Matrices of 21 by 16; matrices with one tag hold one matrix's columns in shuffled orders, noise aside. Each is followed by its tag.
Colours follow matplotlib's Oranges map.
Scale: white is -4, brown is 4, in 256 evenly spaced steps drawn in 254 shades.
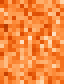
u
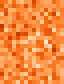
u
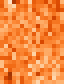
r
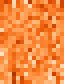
r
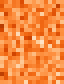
u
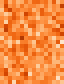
u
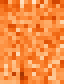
r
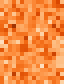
u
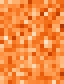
u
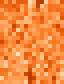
r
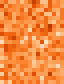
u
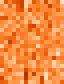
r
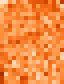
r
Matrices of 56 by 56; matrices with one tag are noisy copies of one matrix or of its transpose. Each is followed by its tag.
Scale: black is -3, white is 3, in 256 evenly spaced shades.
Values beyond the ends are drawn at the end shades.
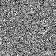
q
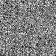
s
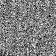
s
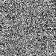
s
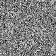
q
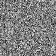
q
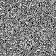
q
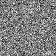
q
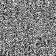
s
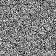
q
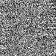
s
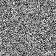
q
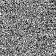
s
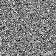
q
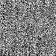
s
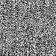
s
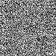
s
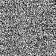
s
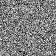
q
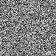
q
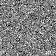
q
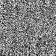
s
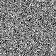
q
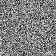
q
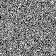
q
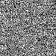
s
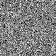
q
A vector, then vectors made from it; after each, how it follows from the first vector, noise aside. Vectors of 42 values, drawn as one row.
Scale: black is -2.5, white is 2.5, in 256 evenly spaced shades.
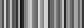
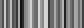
copied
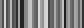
copied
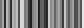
negated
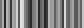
negated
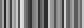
negated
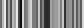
sign-scrambled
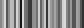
sign-scrambled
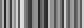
negated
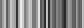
sign-scrambled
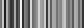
sign-scrambled
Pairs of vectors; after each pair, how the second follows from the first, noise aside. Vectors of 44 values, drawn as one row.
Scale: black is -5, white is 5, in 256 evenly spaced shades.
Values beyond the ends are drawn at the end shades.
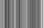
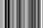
scaled up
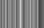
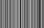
sign-scrambled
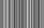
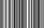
scaled up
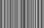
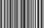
scaled up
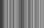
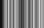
scaled up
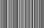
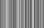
sign-scrambled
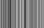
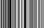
scaled up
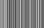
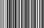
scaled up
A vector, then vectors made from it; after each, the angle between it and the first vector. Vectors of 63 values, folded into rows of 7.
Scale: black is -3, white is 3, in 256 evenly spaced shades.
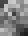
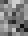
partly aligned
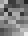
nearly opposite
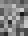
orthogonal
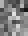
partly opposed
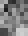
nearly opposite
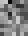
partly opposed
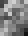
nearly parallel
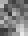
nearly opposite
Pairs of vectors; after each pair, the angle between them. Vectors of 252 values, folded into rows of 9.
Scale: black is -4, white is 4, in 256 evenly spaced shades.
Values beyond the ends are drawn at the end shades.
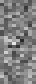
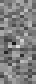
nearly opposite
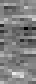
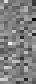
orthogonal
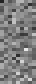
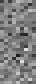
nearly parallel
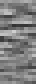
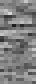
nearly parallel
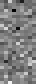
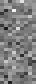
nearly opposite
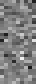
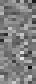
nearly parallel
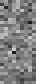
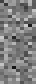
orthogonal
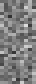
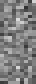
partly opposed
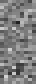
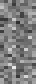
partly aligned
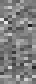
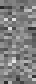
partly opposed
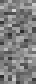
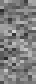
orthogonal
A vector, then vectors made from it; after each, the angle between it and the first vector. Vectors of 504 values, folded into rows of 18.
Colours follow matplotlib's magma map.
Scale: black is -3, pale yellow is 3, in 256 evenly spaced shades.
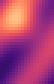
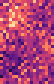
partly aligned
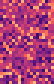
orthogonal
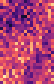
partly opposed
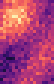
nearly parallel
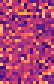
orthogonal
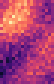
nearly parallel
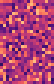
orthogonal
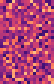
orthogonal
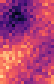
nearly opposite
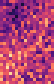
partly opposed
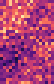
partly aligned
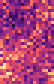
partly opposed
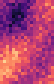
nearly opposite
